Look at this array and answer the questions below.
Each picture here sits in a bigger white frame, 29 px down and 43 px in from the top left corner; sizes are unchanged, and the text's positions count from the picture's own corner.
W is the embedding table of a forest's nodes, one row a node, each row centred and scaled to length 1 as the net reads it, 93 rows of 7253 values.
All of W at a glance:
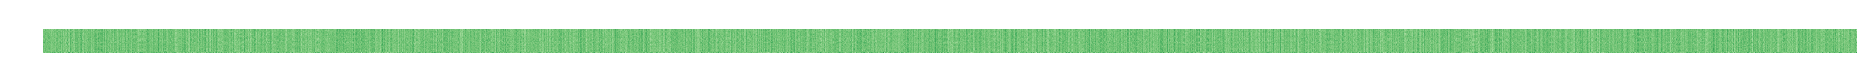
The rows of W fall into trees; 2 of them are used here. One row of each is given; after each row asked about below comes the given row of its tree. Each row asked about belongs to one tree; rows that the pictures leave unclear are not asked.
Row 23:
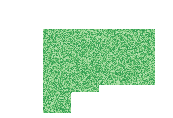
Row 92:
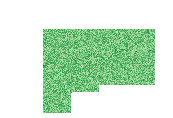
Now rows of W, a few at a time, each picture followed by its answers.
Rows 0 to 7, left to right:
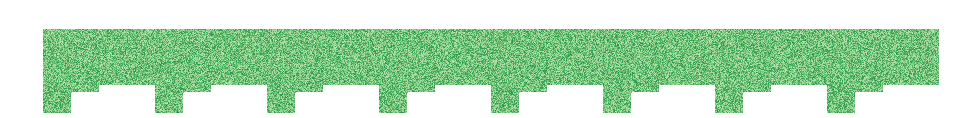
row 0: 23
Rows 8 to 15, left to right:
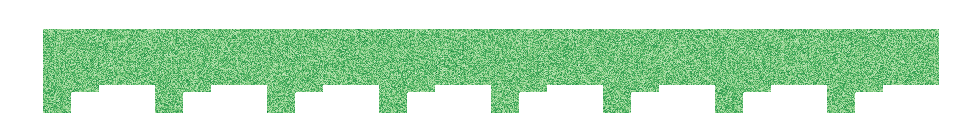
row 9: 23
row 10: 92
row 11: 92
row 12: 92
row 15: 23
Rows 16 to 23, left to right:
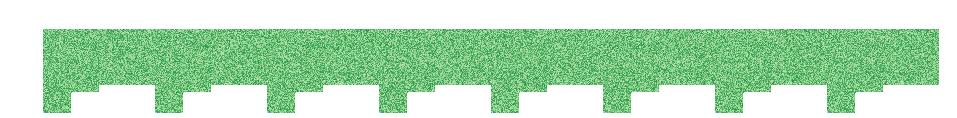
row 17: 23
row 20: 23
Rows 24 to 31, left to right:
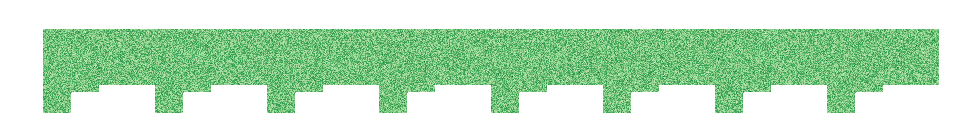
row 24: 23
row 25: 23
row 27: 92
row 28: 23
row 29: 92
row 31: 92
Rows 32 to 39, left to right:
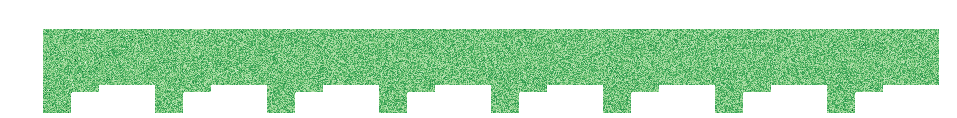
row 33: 92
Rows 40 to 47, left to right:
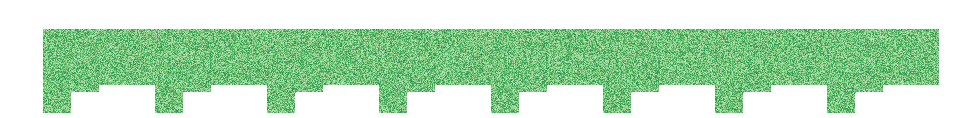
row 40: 23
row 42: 23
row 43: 23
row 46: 23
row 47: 23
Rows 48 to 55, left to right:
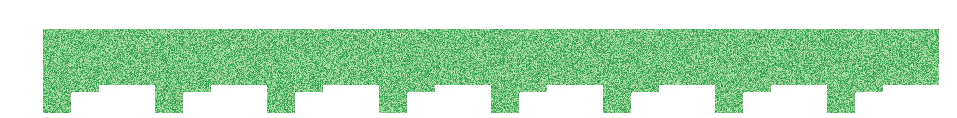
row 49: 23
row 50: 23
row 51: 92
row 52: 92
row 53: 23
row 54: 92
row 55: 92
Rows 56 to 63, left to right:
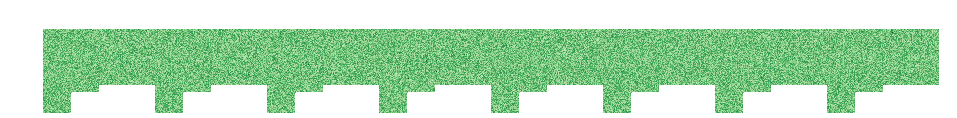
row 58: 23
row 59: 92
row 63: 23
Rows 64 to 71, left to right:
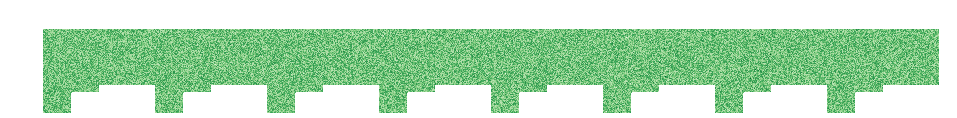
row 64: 23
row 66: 92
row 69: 92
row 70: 92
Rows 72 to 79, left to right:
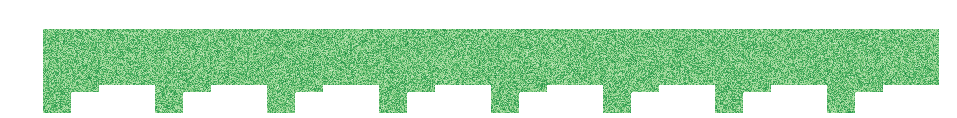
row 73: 23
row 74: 92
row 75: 23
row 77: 92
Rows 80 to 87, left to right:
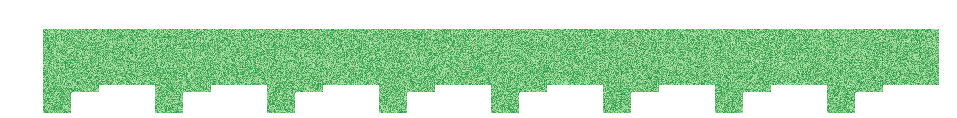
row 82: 23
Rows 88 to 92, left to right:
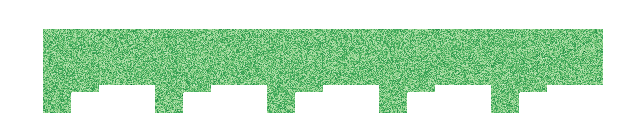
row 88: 23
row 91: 92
